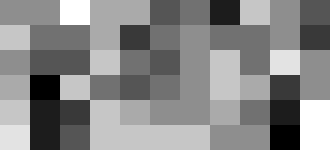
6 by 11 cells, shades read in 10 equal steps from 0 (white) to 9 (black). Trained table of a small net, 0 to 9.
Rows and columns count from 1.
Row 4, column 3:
2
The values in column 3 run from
0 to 7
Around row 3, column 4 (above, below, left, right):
3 5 6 5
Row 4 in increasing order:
2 2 3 3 4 4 5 5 6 7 9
